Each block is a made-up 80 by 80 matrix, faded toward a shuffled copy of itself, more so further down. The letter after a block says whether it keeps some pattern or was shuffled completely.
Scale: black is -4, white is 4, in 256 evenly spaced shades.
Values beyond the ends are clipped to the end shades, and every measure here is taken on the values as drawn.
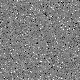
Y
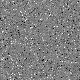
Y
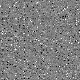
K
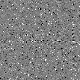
K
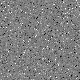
Y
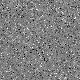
Y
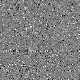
K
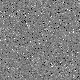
Y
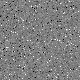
Y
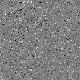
K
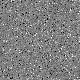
Y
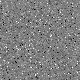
Y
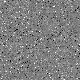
Y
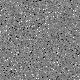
Y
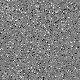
K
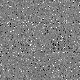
K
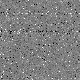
K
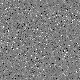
Y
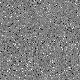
K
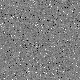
Y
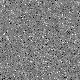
Y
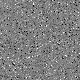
Y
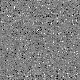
K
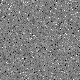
Y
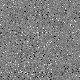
K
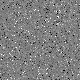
Y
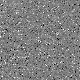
K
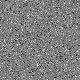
Y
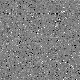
K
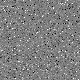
K
